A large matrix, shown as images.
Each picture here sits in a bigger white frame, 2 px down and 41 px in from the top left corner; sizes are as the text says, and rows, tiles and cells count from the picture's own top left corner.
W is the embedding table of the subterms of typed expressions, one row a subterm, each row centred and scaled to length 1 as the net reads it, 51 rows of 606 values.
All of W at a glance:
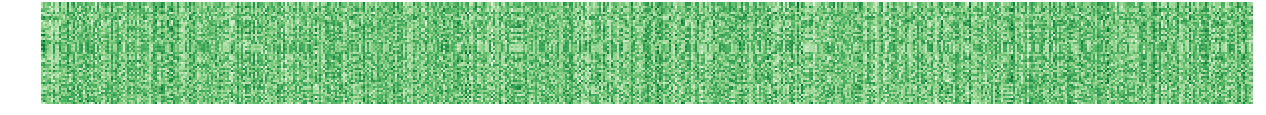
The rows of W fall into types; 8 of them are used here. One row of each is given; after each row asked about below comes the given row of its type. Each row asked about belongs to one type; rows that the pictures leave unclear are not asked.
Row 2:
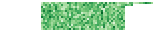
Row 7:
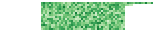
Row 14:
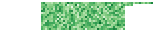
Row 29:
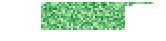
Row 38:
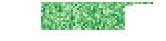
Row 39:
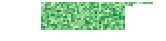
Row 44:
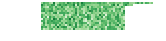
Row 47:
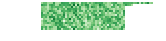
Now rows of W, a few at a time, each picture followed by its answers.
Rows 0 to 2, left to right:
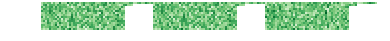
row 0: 29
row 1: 29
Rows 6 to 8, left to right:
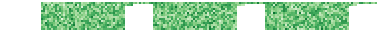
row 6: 14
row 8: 38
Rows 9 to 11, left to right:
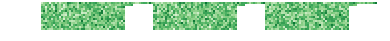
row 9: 2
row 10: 14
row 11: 47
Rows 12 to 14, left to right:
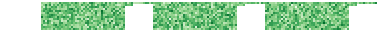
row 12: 39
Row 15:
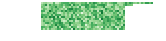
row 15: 47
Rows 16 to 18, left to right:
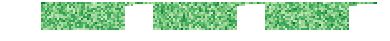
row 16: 44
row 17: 29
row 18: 47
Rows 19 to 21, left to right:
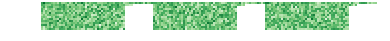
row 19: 7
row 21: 44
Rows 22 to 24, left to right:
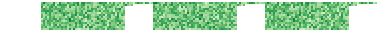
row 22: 44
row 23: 44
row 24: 44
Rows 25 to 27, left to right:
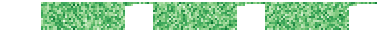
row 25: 47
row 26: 14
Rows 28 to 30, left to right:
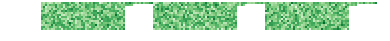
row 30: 14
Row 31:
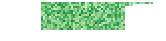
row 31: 39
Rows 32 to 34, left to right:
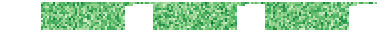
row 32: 44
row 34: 38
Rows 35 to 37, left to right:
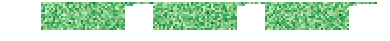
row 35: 14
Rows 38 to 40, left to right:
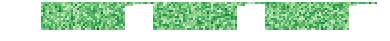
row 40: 7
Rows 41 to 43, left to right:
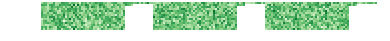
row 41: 47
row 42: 39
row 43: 29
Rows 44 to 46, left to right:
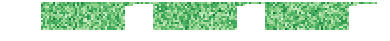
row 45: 29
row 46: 38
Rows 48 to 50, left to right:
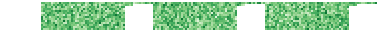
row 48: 39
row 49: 47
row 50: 38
